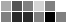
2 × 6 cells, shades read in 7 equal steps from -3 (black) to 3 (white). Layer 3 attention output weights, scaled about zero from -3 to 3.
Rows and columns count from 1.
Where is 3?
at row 1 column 6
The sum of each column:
1 -3 -2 2 -3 3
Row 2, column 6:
0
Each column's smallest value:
0 -2 -2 0 -3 0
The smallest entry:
-3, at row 2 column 5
